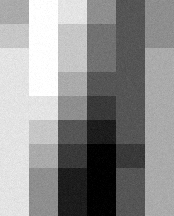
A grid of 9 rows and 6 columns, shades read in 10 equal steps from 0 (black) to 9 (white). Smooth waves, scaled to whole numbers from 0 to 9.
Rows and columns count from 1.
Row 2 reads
7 9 7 4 3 5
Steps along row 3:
up down down down up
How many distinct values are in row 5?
5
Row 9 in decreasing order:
8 6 5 3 1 0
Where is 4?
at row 2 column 4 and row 3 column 4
